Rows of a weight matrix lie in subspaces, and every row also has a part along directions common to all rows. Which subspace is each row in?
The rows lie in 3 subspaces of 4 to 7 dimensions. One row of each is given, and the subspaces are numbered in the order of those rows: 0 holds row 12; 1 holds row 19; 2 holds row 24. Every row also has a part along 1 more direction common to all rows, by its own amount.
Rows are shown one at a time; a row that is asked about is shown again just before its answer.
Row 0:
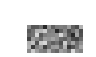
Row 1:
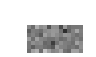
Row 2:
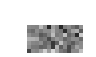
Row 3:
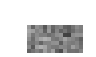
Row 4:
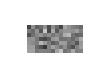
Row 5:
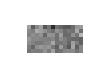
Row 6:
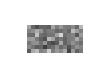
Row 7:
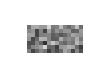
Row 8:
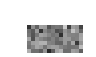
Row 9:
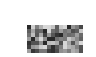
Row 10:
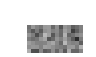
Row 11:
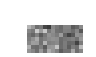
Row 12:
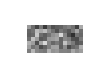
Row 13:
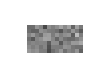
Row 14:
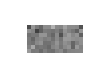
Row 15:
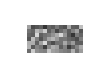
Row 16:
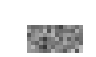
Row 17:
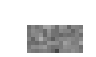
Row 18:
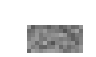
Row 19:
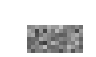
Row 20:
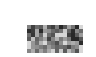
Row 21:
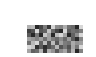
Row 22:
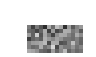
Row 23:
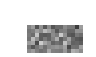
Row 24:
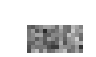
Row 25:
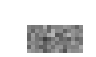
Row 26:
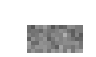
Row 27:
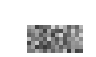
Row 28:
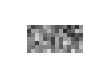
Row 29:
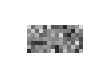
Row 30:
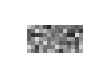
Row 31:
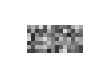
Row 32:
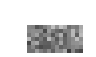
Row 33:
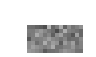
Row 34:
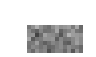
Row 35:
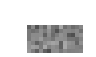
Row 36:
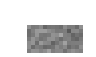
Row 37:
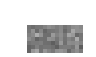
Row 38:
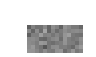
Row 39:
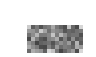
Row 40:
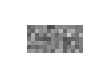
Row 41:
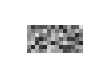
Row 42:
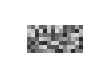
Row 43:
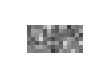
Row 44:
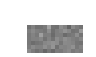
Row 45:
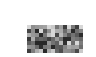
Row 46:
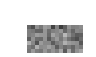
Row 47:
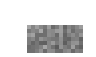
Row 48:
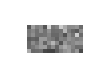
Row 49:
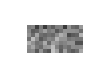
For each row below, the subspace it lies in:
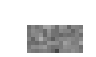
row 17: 0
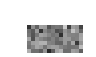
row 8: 1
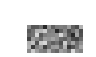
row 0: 0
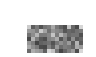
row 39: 1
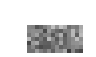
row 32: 2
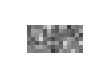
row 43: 0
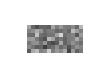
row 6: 2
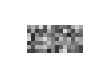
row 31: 1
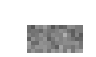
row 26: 2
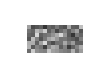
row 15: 0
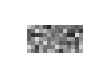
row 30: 2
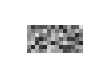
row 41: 2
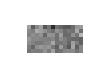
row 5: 1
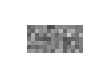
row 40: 1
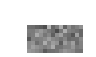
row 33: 0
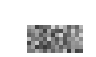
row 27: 2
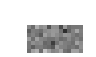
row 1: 0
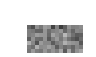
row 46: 2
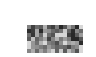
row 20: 2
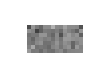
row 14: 1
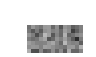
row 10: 2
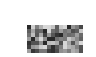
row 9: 0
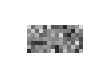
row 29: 1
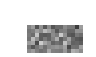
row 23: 0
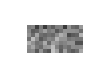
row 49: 0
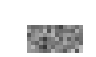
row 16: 1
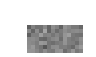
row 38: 1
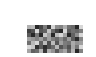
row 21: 2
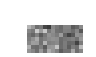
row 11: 2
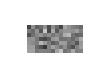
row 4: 1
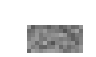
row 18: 0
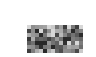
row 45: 1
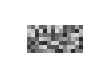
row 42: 1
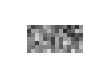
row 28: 0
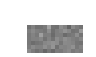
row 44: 0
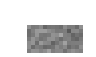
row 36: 0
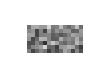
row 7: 1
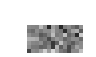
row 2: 0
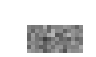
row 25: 1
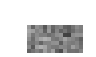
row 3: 1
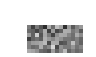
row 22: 0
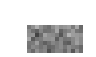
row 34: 0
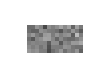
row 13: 0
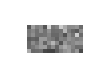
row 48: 0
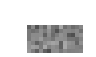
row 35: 0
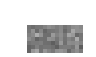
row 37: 2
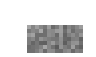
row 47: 1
